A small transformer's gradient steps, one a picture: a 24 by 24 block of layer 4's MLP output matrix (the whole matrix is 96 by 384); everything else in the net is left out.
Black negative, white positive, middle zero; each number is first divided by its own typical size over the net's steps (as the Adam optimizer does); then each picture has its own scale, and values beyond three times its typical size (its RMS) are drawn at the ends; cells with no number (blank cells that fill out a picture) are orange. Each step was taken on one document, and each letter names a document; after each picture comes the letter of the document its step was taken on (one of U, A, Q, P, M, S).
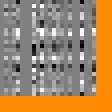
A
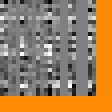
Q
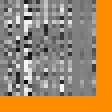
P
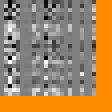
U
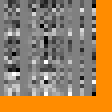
U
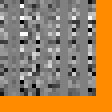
Q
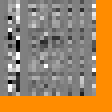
P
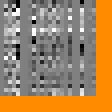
U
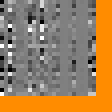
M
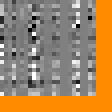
M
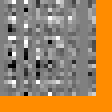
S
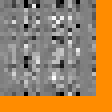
S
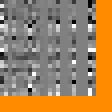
M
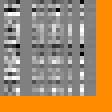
U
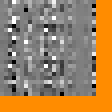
S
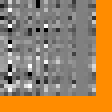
M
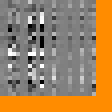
P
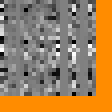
Q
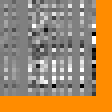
P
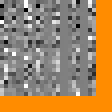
M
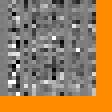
S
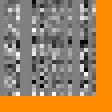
U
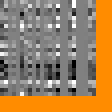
Q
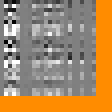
U
